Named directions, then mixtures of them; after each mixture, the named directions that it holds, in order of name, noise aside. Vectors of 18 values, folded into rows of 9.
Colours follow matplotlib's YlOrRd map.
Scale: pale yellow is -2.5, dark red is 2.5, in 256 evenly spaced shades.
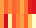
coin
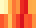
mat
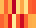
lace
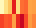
lace, mat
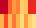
coin, mat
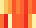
coin, mat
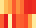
coin, mat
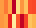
lace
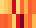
lace, mat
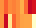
coin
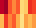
coin, mat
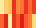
coin, mat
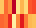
lace
